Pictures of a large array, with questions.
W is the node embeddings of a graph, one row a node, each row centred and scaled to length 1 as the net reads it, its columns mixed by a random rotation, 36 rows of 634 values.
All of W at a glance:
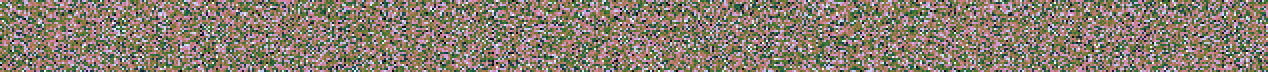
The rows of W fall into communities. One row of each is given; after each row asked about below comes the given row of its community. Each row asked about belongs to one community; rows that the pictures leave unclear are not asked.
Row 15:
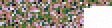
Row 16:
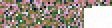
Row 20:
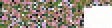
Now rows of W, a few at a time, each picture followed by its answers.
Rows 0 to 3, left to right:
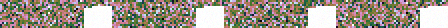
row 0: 16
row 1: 16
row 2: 15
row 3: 16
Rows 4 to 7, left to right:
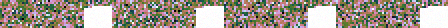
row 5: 15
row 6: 15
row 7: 15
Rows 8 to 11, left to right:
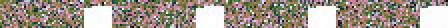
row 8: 16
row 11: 20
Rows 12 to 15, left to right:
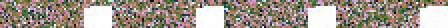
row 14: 20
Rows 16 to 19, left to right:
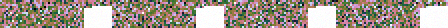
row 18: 15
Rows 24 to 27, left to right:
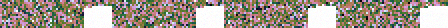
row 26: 16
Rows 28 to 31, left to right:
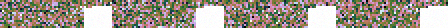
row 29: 15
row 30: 16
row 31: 16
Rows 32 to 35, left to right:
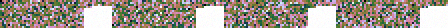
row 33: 16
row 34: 15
